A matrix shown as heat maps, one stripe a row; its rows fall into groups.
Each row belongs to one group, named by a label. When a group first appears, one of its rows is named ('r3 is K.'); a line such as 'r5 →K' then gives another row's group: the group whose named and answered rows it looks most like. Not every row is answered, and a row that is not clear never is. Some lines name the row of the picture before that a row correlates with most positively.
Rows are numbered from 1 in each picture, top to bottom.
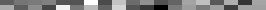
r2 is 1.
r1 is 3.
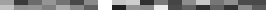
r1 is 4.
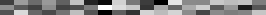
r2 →4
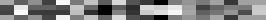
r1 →1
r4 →1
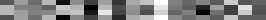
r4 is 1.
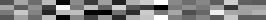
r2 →1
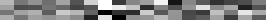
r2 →4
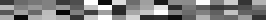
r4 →4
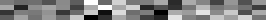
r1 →3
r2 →4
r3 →3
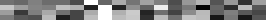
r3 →4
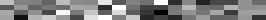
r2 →3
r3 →1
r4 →4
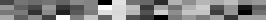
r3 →4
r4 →1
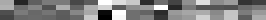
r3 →3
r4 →3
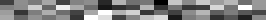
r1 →3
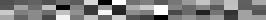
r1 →3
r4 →1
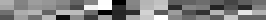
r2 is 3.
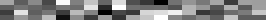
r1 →1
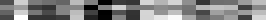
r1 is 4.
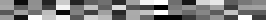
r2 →1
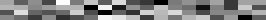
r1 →1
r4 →4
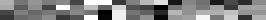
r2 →1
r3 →3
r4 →3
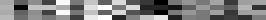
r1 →1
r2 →4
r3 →1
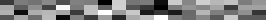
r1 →3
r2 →1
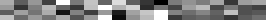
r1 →1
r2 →4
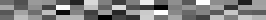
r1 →3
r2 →1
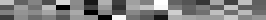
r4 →3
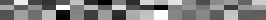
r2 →1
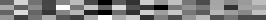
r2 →1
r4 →4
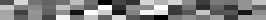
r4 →1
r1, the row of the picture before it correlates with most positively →1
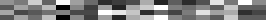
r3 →4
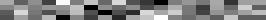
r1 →1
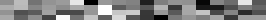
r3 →4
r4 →1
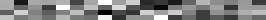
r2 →1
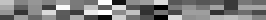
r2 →1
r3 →4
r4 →3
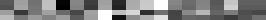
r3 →4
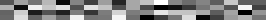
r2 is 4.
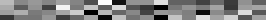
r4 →3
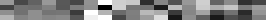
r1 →4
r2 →3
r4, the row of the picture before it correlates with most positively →1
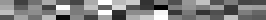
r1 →4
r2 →1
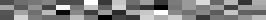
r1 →3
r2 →1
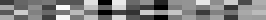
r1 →3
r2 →1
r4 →1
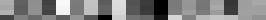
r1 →1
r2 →1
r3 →1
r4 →3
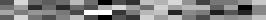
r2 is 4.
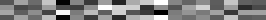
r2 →4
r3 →1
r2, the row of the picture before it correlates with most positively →2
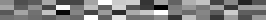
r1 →4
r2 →1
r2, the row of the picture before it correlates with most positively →3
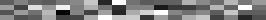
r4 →4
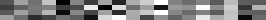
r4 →4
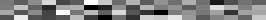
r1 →4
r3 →1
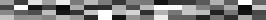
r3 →4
